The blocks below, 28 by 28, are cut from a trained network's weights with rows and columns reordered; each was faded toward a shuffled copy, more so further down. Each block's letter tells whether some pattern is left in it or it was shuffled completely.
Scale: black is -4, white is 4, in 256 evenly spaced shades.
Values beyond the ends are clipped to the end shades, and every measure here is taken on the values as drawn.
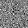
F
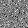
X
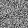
X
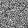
X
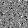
X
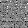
F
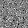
X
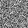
X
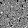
X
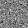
X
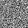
X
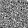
X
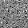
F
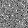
X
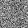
X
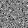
X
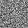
X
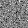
X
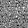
F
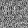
F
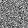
X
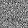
F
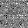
F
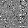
F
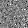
X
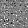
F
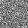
F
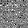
F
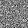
X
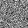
X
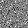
X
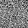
F
